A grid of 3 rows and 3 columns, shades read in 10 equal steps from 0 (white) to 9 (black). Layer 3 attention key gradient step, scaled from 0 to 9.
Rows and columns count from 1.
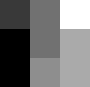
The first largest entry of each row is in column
1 1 1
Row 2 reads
9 5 3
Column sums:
25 14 6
